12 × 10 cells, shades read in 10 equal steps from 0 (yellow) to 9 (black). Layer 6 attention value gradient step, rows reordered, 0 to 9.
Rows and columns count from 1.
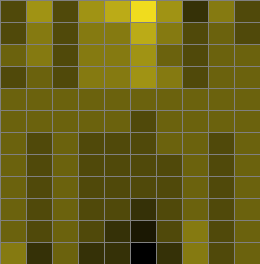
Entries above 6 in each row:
1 0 0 0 0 0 0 0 0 1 2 5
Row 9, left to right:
5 6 5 6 6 6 6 5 6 5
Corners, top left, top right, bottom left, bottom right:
6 6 4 5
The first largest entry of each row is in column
8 1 3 1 1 6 2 2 2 6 6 6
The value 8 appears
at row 11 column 6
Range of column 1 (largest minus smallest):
2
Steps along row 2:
down up down same down up up down up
